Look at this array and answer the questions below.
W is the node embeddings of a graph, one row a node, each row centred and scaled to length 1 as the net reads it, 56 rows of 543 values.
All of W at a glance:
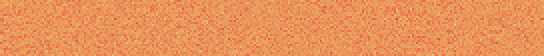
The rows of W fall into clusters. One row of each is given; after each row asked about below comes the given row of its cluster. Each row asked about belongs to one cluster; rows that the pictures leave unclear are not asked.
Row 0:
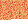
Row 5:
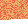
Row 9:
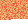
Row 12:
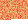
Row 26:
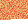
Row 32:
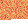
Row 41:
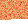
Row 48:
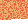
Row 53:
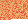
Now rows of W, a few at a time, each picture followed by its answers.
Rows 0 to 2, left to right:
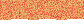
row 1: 26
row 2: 32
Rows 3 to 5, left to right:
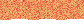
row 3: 12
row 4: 0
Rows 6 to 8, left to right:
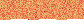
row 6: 26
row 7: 53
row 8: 26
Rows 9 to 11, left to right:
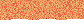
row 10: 32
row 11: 26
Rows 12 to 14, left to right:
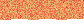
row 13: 26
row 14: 48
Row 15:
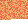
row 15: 41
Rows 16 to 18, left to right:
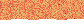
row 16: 0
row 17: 5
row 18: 32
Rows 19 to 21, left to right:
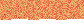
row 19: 32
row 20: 41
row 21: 5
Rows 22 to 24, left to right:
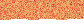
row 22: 5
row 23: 53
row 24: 48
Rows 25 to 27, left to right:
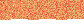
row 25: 41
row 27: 0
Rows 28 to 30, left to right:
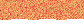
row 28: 48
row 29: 9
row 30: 5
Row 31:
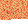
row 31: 32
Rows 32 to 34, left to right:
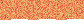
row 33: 41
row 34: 9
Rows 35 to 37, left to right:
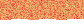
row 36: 26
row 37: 12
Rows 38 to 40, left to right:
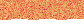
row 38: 48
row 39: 5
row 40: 48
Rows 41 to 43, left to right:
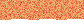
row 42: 32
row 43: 41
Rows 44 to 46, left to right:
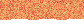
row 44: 0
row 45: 5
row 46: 53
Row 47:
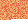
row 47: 9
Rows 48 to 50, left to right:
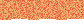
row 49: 41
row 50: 12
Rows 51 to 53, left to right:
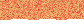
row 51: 53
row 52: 0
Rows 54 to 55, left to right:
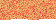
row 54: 26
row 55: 9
